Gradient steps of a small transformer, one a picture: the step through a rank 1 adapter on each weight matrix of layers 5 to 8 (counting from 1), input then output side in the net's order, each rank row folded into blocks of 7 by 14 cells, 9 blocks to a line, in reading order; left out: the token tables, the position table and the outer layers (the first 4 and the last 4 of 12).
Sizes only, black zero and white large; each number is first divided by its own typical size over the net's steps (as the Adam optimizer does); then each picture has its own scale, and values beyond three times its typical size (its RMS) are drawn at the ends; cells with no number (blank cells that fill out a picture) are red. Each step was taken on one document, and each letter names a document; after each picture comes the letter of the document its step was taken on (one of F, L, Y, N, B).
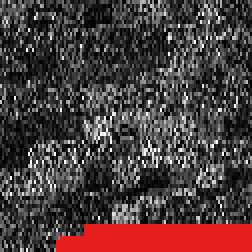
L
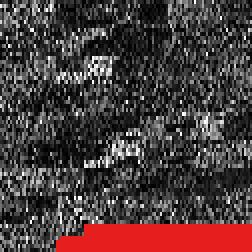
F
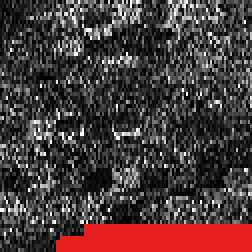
F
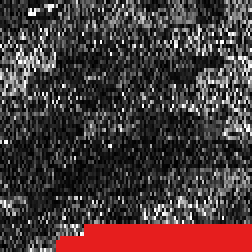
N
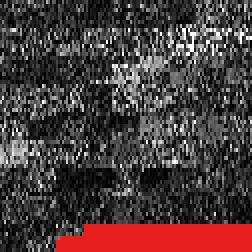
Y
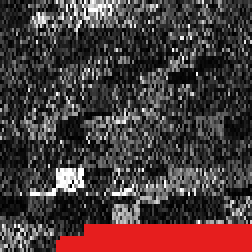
L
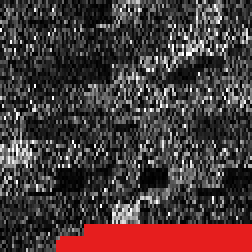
L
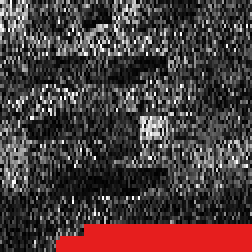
Y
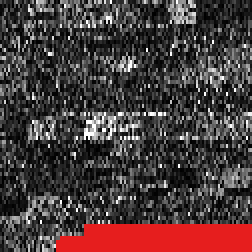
N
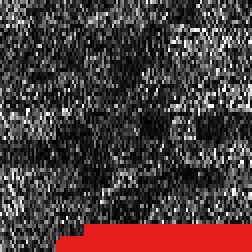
F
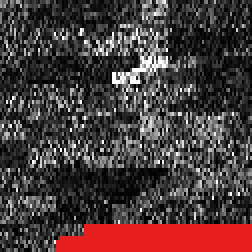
Y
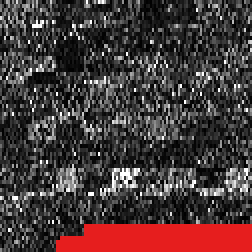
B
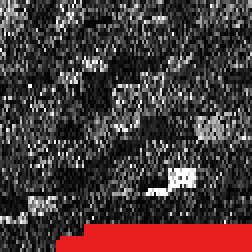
L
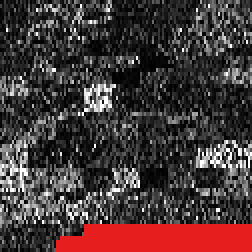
F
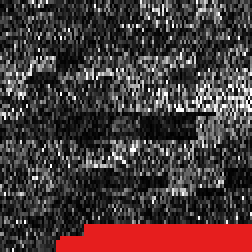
L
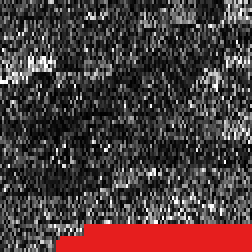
N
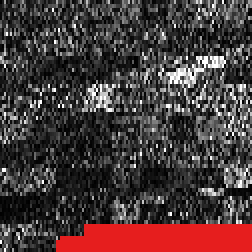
L
